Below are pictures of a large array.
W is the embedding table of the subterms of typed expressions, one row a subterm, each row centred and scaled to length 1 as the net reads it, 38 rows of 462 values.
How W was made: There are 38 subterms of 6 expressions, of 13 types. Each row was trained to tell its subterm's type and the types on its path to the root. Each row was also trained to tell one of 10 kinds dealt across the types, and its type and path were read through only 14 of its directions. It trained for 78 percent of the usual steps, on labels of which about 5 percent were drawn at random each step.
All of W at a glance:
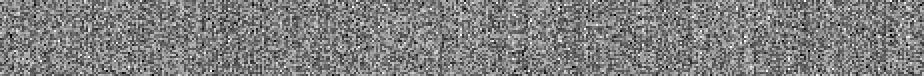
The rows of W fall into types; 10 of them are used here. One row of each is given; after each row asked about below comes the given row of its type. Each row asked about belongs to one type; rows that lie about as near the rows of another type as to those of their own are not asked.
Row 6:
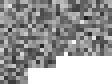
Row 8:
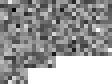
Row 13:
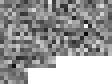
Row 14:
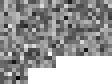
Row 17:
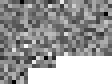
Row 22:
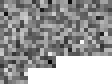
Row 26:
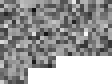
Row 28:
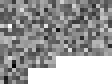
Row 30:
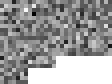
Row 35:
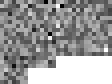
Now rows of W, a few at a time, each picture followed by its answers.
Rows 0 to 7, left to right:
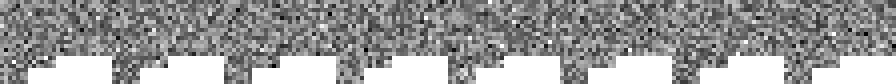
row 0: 30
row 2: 6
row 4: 14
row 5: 28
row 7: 17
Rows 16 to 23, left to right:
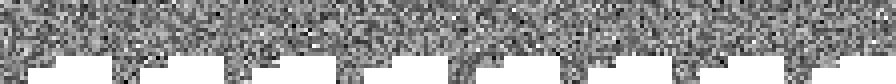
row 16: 30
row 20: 8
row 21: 22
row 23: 13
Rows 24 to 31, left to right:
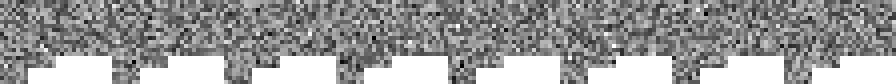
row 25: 22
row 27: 35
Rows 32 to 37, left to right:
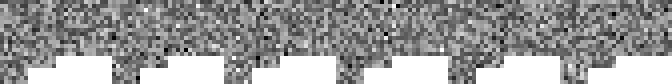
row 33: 6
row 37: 26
